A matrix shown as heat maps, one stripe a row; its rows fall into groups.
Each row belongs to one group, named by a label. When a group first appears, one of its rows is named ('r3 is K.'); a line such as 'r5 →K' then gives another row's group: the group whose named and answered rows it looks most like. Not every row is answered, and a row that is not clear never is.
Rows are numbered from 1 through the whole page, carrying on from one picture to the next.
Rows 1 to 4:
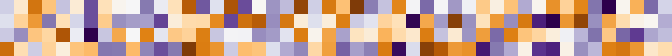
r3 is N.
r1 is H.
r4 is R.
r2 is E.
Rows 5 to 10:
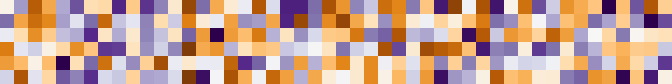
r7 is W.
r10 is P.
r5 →E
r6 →H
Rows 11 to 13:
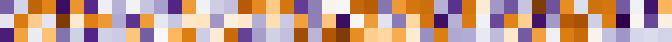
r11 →P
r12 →N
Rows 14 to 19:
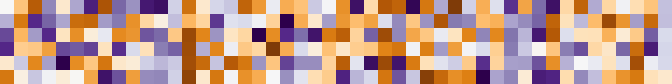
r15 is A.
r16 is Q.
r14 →E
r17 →P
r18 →Q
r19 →R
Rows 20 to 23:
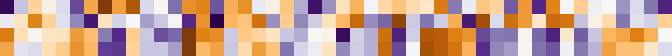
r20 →Q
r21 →W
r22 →R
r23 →R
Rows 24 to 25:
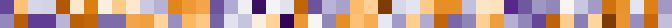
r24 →A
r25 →A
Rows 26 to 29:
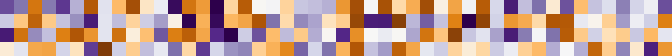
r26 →Q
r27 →W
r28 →A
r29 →P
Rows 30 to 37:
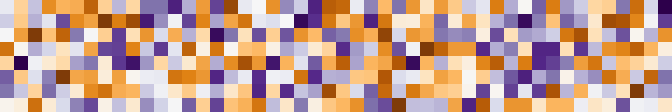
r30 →Q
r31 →Q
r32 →N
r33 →R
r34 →E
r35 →A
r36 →Q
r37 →W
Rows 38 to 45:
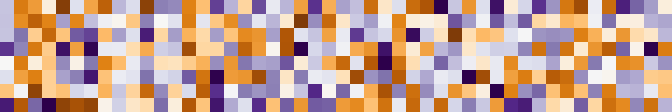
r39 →H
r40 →E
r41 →P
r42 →H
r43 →W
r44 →N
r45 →A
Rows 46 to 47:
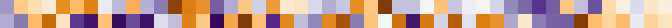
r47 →E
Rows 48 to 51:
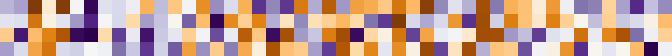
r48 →N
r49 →W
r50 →E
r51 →P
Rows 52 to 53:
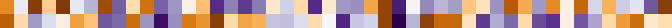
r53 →R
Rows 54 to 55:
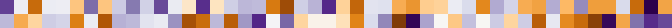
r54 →P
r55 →H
